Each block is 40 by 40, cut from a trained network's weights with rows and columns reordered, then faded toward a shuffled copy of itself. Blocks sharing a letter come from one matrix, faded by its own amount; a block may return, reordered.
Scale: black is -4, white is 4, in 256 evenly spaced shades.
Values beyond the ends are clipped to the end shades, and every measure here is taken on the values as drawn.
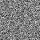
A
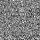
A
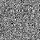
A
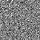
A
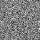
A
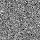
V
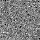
V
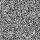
V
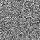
A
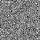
A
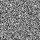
V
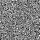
V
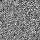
V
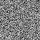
V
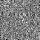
A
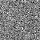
V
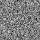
A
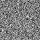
A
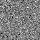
V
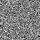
V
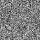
A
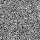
V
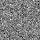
V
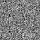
A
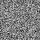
V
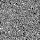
V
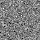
V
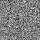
A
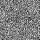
A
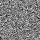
V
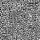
A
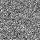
V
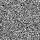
V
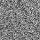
A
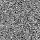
A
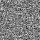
A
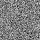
V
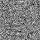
V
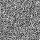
V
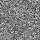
V
